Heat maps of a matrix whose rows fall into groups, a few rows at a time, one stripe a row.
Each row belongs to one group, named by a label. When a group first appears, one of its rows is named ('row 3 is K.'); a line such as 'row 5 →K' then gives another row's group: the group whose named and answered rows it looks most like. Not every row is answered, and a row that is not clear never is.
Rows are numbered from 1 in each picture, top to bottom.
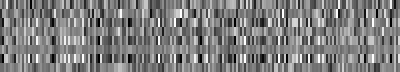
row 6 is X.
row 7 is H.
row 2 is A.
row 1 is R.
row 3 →H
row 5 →H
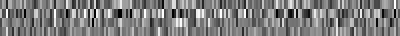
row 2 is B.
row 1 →X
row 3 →A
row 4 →A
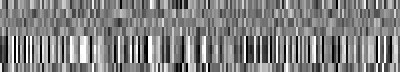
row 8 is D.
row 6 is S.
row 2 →X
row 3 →B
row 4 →X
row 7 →S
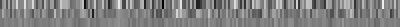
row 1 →X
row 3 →X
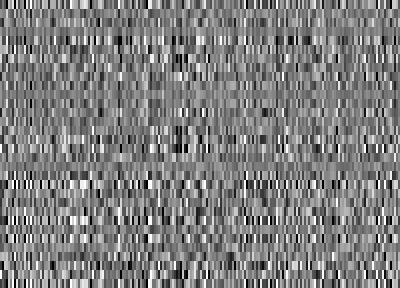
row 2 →R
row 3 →H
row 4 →B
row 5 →B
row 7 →D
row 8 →B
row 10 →R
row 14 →R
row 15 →D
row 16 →H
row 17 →D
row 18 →X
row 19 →B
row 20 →R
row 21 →S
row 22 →H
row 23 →A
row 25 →S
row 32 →S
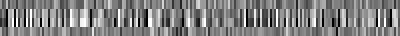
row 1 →B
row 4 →D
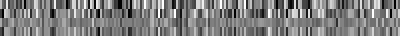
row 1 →B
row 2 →H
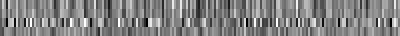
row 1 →X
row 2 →X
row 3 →S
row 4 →H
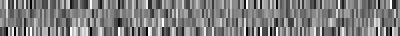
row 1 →R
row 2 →A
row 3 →B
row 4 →S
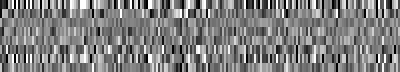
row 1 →S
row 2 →A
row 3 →D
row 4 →H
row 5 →X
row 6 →B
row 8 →D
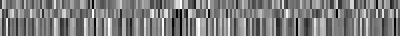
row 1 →A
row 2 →D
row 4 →B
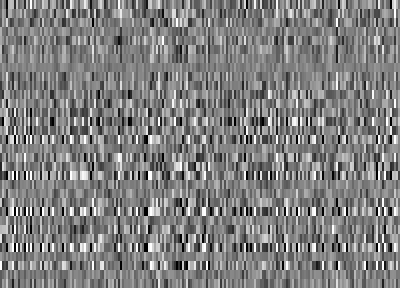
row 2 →X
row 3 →A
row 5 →B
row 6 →D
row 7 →D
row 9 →A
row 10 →A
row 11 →H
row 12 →X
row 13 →R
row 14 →H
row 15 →R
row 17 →D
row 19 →A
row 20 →S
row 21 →A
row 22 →X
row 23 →D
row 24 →S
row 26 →R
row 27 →D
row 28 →S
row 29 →B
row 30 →D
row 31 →A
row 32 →A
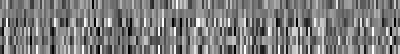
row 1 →A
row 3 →B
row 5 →R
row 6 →H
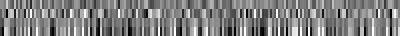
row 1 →R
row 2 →S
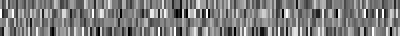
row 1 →B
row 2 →D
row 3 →R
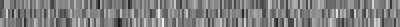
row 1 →H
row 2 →A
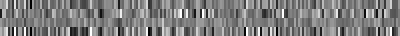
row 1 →R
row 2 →A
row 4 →R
